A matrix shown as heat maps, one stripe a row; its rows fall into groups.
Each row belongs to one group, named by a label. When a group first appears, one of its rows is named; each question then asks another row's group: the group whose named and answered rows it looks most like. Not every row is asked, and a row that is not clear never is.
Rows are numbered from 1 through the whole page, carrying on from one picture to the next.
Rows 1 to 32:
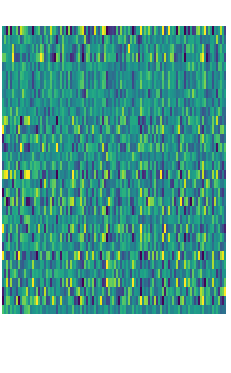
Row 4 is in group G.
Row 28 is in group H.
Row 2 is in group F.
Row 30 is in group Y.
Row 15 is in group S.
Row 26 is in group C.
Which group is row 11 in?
F
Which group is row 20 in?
H
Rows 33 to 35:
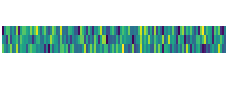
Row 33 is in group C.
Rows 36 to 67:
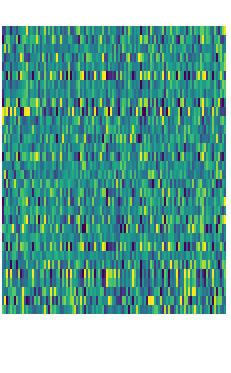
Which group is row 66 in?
H
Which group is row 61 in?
H
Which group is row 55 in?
Y
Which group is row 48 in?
F
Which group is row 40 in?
Y
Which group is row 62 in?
Y
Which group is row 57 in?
Y
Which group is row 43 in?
Y
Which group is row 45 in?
F
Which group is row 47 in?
S
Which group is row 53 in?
H
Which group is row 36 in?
Y
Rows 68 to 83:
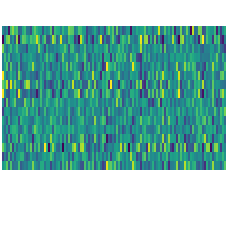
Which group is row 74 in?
F
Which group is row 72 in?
S
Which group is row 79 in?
H
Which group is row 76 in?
H
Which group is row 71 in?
F
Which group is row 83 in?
S
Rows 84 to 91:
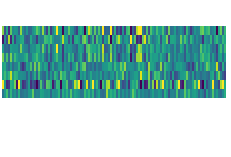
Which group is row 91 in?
S
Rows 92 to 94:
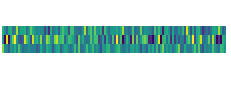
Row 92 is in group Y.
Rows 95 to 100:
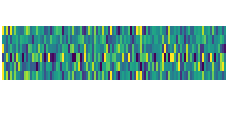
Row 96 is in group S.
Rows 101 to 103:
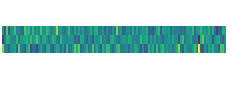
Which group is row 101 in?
H
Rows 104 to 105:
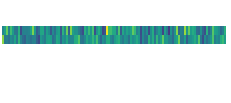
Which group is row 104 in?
S
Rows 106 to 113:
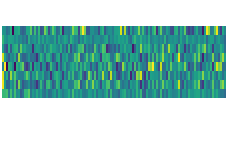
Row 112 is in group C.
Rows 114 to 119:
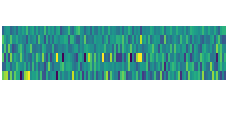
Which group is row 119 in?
F
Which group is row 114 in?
Y
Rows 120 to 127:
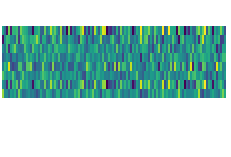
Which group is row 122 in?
H
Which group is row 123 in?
Y
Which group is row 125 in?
G
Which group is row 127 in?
C
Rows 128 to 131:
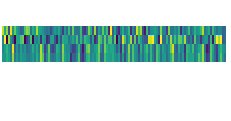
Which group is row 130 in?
G
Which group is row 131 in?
G
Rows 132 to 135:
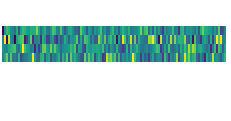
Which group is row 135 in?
S
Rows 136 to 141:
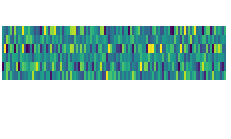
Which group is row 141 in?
S
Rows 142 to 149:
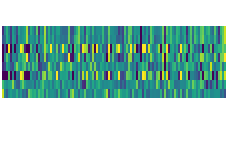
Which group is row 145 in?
Y
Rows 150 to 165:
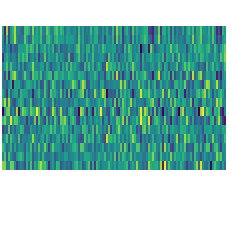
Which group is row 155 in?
H
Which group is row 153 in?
Y
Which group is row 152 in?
Y
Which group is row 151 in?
H
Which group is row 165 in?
G
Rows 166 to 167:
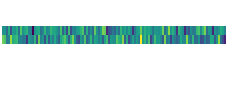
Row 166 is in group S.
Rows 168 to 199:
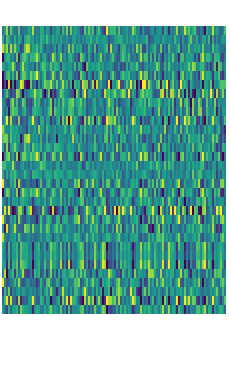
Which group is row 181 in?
H
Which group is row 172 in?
G
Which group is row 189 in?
C
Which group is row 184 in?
H
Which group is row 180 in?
F
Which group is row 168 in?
S
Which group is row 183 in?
G
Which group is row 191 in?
C
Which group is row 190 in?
H
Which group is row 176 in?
H
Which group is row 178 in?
S
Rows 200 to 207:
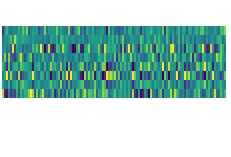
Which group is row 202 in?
G
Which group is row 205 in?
S
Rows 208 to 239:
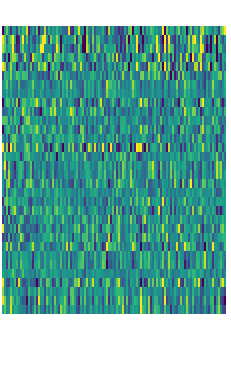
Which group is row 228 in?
H
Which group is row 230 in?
C
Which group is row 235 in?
G
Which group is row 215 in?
S
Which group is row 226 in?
H
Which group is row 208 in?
Y
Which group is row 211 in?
H
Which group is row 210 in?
G
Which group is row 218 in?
F
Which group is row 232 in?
S
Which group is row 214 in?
S
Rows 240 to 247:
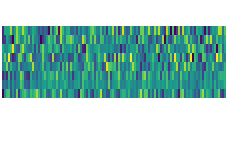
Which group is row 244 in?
S
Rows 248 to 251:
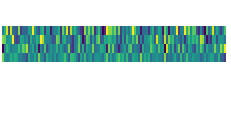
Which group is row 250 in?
Y
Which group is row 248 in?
S
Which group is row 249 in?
G
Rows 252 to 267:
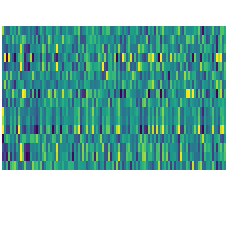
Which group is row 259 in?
G
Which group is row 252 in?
C
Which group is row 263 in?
C
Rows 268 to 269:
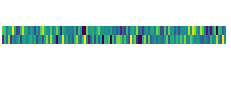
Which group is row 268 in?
G
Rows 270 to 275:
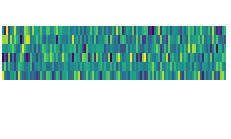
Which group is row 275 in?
C
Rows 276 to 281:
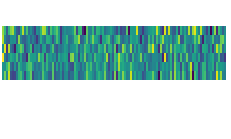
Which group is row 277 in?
C
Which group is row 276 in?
G
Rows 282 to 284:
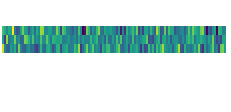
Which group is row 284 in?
C
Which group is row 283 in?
H
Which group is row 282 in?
G
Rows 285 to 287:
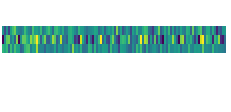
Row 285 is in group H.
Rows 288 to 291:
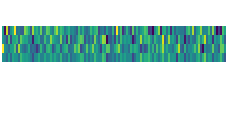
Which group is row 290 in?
C
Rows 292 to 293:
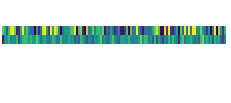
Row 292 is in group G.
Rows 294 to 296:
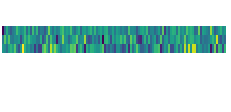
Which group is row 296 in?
G
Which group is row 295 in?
F
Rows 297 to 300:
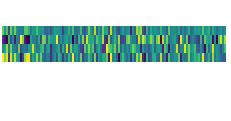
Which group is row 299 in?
S
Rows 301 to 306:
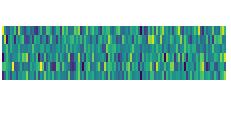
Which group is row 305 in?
G
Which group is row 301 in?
C
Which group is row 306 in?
Y
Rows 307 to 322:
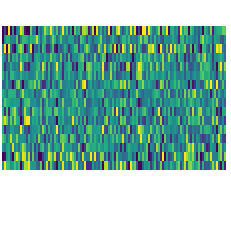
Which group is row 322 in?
F
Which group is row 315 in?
F
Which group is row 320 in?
G
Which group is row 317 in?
F
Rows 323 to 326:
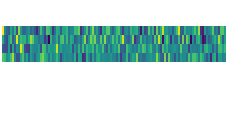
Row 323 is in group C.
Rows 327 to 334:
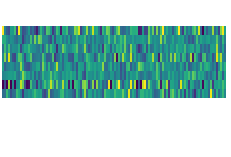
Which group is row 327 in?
C
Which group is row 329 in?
F
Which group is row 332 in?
G
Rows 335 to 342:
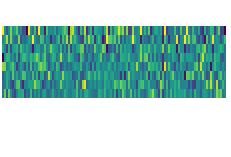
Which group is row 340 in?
G
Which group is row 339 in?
G
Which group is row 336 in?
S
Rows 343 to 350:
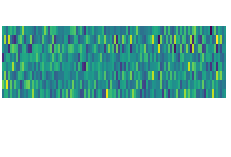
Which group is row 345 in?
H
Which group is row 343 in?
G
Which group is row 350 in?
S
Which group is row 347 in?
G
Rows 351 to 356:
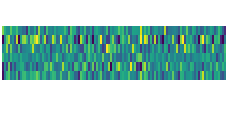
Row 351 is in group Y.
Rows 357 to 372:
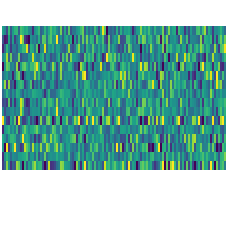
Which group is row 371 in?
Y
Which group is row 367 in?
C
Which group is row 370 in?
H
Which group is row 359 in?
Y
